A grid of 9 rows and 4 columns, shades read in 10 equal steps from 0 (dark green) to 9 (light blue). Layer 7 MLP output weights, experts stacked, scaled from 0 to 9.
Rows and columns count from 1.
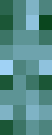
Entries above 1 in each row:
4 2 4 4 4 2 4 4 3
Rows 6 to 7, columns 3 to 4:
3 1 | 6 4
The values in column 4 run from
0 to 8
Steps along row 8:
down up down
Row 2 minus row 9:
0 1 3 -4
